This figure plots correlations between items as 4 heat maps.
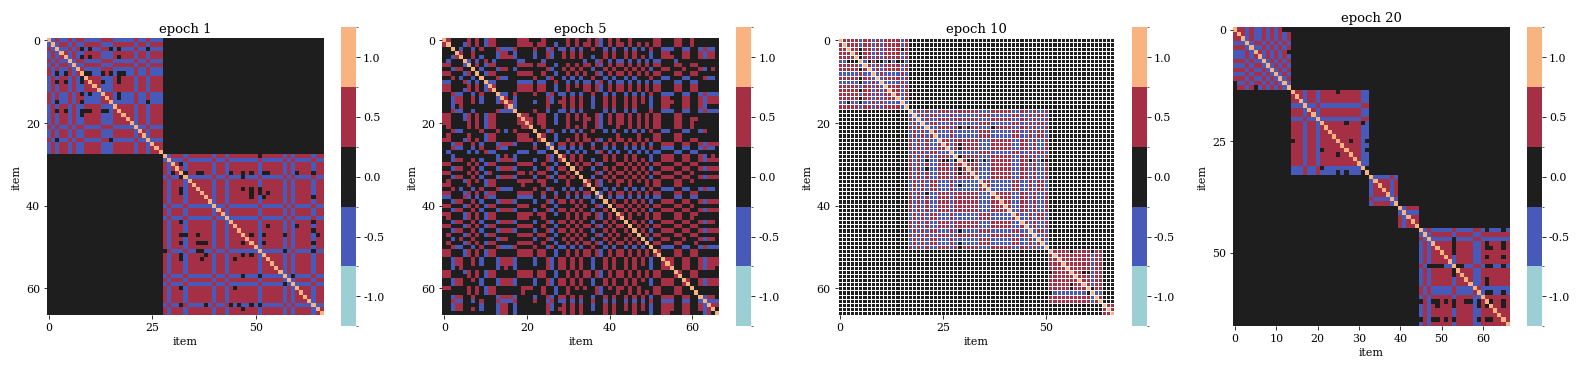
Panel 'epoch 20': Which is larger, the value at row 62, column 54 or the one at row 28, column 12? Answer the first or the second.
the first
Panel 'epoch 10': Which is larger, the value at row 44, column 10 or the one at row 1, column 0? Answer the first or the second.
the second
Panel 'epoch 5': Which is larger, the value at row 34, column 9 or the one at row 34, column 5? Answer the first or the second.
the first
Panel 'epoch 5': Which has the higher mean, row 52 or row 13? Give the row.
52
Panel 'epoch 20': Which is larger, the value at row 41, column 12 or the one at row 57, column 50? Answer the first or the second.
the second
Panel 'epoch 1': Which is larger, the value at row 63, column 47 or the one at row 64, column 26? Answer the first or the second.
the first
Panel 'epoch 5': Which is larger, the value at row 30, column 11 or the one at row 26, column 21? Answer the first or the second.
the first
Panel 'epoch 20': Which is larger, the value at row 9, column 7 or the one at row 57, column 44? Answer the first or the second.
the first
